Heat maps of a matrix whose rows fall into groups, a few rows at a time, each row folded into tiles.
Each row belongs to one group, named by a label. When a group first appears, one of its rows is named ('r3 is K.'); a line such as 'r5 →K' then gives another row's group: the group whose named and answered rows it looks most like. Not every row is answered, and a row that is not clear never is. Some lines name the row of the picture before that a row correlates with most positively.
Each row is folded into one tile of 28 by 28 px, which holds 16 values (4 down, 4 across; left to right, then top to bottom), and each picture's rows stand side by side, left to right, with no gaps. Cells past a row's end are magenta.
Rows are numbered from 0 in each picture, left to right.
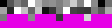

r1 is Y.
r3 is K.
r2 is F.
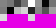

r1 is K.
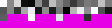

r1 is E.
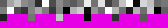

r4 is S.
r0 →F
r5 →Y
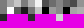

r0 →F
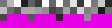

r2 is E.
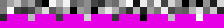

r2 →Y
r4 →S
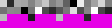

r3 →F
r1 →F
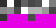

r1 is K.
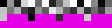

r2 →S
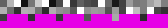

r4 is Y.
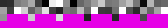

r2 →K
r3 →F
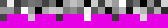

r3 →E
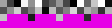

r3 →S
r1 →Y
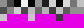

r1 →E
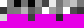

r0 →K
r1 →E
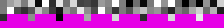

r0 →F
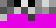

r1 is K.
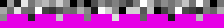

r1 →F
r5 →Y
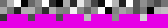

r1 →S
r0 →S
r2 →E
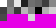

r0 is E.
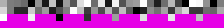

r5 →K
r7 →K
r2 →E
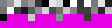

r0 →F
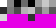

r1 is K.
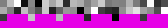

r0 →S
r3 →F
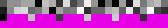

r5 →F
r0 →E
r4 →E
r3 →K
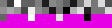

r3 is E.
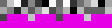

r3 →K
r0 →S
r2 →Y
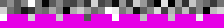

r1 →K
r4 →E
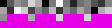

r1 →K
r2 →K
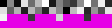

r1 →S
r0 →E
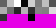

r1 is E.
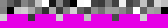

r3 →K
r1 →S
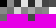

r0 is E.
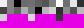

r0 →K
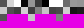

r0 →S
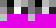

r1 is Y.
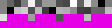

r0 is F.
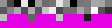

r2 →K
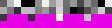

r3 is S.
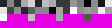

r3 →E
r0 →E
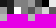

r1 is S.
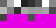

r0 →S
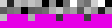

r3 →S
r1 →K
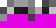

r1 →Y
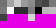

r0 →F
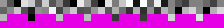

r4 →S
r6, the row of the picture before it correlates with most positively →1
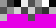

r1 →S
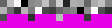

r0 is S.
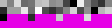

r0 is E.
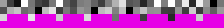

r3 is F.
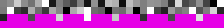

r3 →E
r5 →F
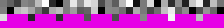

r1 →S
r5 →K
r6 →E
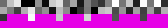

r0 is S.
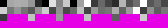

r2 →K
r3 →K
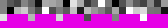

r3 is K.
